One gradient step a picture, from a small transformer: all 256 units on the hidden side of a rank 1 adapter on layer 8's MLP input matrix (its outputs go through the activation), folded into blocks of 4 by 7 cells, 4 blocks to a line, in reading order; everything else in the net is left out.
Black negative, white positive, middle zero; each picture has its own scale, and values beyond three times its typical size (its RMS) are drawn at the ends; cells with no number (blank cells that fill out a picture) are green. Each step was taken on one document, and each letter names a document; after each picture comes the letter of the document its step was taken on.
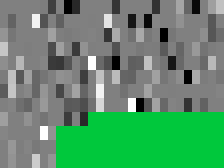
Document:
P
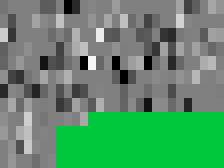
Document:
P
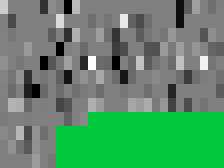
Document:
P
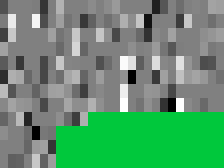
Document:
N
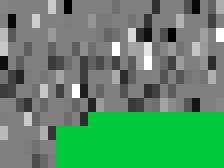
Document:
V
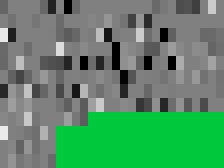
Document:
P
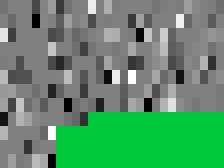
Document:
N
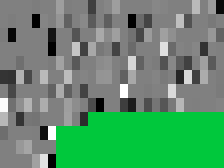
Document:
N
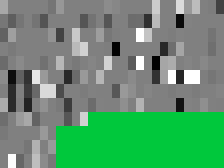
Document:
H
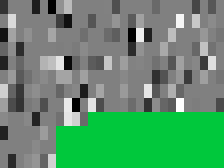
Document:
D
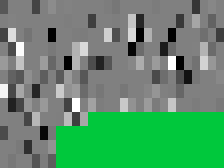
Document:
D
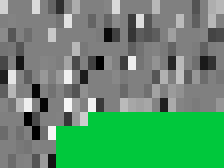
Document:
D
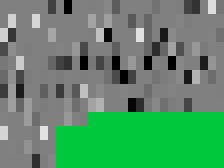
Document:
V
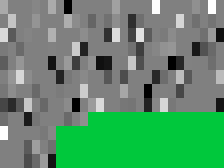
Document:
D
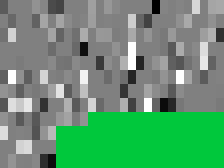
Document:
N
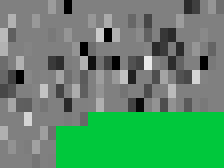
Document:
P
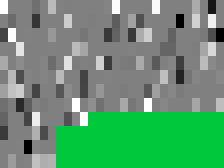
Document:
D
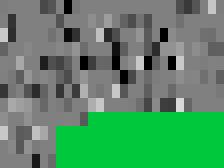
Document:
P
